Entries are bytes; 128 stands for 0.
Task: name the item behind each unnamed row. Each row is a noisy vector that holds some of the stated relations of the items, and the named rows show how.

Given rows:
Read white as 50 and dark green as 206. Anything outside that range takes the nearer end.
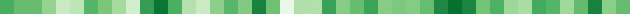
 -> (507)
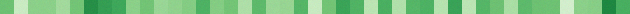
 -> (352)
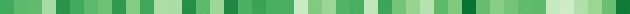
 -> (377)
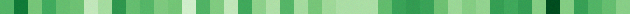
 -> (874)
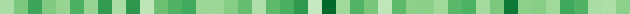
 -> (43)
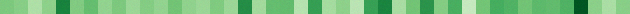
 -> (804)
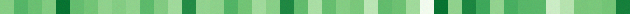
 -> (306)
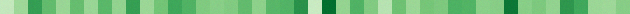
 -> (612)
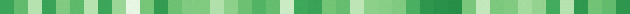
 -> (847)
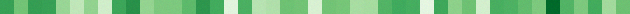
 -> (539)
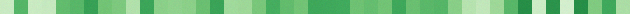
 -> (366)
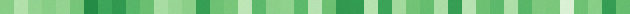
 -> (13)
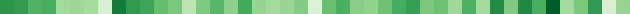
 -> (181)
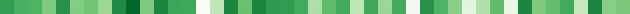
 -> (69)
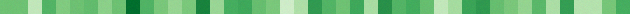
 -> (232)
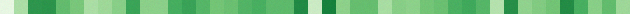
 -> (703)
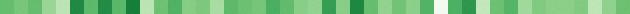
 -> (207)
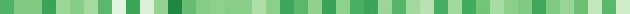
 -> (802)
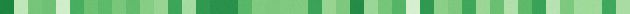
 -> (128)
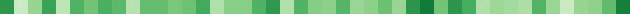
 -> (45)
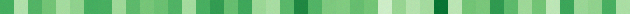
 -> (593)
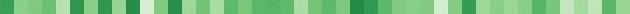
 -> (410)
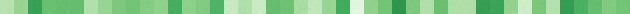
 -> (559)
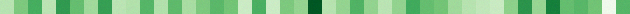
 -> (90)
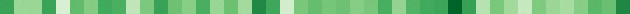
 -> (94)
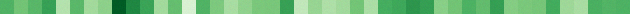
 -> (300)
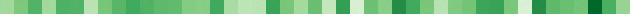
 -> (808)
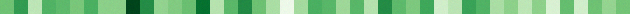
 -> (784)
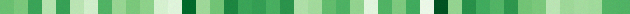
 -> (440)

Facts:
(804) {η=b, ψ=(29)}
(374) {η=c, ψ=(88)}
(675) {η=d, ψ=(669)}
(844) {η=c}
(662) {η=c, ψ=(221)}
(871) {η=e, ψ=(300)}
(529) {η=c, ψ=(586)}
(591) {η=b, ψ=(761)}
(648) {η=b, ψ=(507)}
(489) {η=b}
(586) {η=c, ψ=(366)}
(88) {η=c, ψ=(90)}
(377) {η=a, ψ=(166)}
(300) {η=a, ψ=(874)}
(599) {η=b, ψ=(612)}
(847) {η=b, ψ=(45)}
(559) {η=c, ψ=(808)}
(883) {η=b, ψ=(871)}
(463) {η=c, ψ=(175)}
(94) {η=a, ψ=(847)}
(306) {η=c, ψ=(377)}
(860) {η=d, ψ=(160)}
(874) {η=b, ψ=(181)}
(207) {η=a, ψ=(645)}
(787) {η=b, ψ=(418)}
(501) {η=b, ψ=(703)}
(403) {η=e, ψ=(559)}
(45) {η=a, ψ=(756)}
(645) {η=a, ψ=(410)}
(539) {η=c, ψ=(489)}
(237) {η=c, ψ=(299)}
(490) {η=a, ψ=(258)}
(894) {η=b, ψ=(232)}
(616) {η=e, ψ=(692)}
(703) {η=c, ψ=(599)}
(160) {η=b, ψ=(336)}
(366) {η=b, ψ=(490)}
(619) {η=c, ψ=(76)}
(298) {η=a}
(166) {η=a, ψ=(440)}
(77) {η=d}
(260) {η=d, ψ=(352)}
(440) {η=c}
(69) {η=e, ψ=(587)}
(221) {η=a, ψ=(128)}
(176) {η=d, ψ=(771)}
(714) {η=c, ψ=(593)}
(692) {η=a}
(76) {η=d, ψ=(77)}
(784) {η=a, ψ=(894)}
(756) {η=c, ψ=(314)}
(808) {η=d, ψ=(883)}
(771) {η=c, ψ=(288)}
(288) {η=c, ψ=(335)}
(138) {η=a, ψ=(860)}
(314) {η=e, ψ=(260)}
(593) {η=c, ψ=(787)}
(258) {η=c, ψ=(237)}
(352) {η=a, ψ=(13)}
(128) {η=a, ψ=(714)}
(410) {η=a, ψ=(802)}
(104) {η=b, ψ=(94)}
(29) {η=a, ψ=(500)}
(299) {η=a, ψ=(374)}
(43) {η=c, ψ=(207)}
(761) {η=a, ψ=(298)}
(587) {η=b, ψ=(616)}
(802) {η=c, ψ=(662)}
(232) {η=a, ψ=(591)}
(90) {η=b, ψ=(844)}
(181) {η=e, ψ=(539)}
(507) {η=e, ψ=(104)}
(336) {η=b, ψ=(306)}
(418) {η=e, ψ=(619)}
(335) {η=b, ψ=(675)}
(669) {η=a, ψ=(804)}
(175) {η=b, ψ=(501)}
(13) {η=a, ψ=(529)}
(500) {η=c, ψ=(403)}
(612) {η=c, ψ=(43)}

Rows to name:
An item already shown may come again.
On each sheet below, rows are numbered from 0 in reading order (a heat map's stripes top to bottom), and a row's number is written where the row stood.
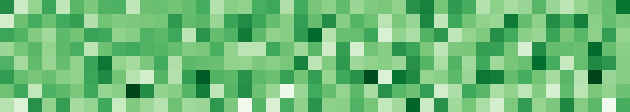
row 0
(45)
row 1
(599)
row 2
(787)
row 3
(808)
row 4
(260)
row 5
(77)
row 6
(784)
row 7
(844)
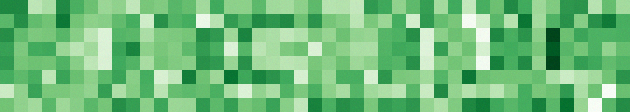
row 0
(335)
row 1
(587)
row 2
(489)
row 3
(539)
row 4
(489)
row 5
(166)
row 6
(88)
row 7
(298)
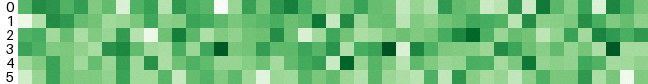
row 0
(616)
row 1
(703)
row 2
(104)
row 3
(76)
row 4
(43)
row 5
(88)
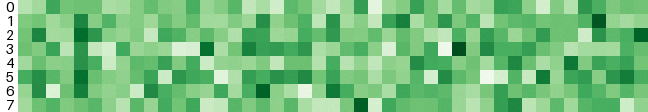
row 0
(559)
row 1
(804)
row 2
(336)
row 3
(440)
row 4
(883)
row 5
(587)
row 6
(894)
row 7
(403)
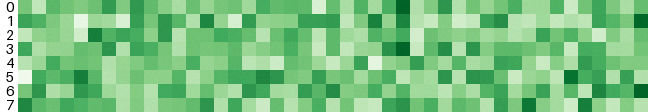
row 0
(29)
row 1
(138)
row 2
(299)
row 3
(669)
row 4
(559)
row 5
(175)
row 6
(160)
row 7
(288)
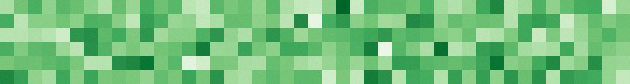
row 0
(403)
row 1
(314)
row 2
(490)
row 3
(619)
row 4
(871)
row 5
(675)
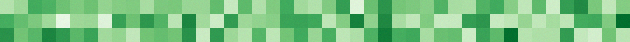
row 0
(500)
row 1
(138)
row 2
(771)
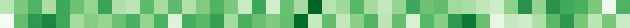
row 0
(90)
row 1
(463)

